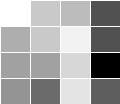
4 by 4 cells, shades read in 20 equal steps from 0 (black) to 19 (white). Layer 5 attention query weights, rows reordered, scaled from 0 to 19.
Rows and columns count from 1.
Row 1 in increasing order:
6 14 15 19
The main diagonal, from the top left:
19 15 16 7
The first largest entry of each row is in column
1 3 3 3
